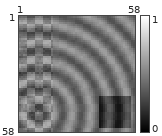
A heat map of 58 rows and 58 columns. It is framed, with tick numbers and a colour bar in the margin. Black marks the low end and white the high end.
Seam: vertical, 30% of the way across, the right part calmer. Mirror symmetry: none. Odd patch: lower, in the bottom right. Rings: centred on the bottom left. Ninth with the lowest average: bottom right.
